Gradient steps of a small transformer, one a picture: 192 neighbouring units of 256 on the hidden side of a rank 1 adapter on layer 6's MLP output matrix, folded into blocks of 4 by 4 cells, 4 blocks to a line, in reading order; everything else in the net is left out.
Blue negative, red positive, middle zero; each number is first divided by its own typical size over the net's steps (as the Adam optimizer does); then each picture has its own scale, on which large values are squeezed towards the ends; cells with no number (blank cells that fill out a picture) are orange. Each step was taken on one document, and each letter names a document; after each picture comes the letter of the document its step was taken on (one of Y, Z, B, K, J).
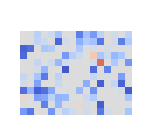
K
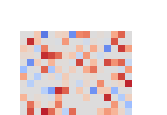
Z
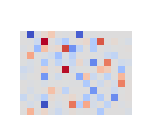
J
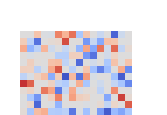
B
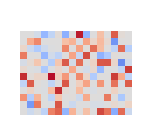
B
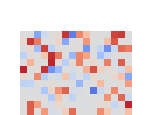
Z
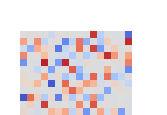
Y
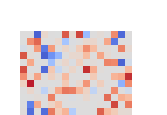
Z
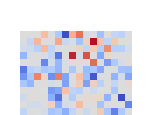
B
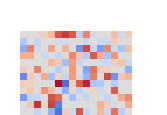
B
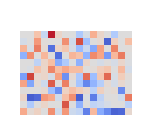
Y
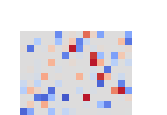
K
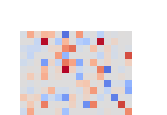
J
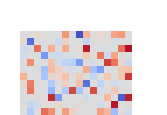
Z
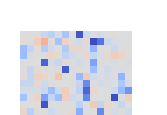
J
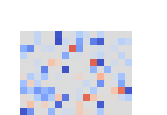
K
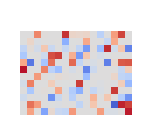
Z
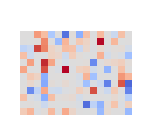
J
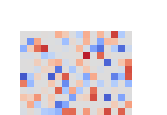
B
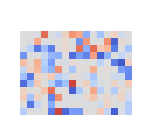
B
